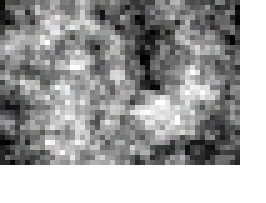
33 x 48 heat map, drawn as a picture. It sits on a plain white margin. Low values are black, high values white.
Histogram: bell-shaped. Grain: blotchy. Mirror symmetry: none. Average level on the scale: 50%.
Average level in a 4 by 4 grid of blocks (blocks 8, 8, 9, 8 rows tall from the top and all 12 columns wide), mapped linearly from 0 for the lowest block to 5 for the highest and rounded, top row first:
3301
3413
3554
2530
